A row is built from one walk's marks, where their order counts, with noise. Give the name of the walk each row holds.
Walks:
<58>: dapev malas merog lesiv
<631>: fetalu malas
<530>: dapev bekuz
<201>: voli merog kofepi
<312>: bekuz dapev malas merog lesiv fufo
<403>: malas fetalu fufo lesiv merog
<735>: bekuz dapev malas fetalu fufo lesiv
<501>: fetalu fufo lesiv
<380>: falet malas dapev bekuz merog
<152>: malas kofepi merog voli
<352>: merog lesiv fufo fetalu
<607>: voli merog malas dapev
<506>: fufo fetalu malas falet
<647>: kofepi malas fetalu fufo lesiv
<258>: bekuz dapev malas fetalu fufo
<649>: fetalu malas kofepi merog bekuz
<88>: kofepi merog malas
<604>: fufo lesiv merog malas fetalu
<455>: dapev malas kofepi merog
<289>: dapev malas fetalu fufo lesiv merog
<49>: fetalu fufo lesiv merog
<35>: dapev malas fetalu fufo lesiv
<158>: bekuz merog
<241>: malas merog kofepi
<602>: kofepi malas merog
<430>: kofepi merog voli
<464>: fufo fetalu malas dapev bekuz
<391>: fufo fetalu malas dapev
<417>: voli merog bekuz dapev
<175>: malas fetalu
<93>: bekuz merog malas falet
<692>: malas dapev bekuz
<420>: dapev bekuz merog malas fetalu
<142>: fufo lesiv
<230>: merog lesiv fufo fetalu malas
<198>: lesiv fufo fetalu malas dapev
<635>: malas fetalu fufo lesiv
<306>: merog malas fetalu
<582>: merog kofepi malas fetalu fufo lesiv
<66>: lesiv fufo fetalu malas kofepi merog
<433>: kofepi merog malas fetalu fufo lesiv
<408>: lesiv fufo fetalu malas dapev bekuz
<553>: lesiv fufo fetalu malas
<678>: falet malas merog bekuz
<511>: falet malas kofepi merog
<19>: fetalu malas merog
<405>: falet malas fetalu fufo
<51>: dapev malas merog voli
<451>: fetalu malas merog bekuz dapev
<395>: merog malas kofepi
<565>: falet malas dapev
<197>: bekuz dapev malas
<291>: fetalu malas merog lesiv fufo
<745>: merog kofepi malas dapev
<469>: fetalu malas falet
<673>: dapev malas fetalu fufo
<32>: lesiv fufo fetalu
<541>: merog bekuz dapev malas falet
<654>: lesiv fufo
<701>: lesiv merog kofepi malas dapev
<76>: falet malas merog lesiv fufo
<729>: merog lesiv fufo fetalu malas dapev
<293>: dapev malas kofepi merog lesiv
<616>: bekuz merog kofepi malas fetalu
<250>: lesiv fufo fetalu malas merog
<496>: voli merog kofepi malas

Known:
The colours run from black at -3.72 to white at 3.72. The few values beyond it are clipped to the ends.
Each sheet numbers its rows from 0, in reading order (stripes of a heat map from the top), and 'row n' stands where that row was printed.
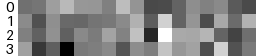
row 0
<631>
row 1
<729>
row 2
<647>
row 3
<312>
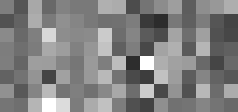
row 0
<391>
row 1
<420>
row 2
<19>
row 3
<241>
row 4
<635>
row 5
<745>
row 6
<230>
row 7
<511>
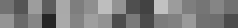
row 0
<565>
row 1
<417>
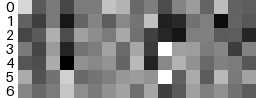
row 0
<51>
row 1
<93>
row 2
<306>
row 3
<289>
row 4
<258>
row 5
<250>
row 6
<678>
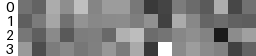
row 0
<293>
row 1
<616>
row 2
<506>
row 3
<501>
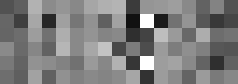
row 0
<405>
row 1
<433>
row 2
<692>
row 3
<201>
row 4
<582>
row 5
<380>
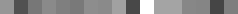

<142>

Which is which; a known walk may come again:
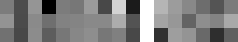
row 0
<735>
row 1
<32>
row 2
<604>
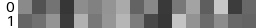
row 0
<58>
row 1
<745>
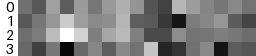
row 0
<565>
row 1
<395>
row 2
<511>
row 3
<93>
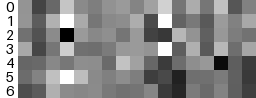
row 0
<76>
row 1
<66>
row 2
<197>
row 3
<250>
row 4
<469>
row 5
<649>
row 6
<420>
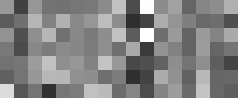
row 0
<198>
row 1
<175>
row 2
<553>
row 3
<158>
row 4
<631>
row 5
<530>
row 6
<51>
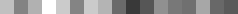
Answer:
<152>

